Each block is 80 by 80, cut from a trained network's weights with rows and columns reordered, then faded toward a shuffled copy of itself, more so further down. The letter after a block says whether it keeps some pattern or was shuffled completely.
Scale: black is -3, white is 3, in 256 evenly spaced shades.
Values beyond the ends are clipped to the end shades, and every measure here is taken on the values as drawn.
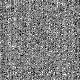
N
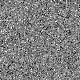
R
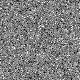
R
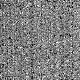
N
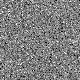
R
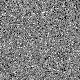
R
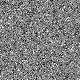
R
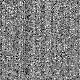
N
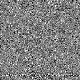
N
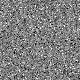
R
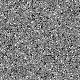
R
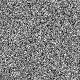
R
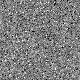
R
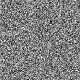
N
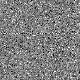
N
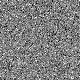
R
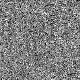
N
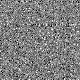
N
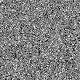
R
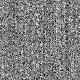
N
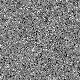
R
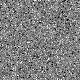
R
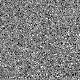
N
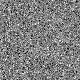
R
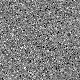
R
